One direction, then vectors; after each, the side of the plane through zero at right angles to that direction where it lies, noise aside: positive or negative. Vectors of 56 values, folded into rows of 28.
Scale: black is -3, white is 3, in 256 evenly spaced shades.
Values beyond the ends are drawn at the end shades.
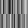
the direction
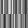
negative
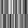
negative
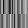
positive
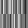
negative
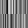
negative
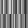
negative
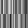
negative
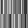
negative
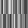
negative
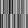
positive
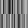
positive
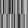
positive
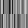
positive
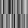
positive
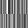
positive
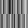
positive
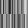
positive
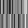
positive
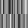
positive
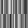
negative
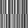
positive
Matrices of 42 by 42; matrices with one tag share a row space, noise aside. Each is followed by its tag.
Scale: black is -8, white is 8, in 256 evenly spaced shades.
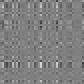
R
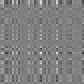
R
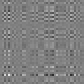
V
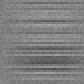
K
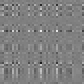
R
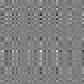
R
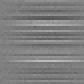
K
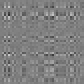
V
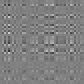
V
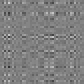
V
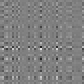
R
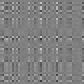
R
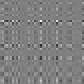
R
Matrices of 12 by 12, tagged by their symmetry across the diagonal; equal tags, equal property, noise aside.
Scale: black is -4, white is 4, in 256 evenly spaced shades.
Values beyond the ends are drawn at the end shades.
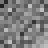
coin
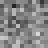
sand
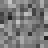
sand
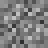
coin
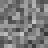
coin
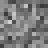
sand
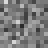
sand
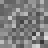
coin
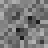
coin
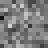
sand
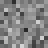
sand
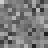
coin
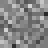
coin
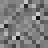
coin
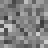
sand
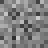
coin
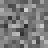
sand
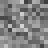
sand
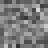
sand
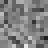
sand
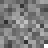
coin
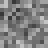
coin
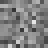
sand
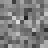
sand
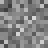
coin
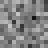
sand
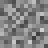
coin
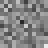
coin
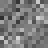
coin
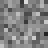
sand
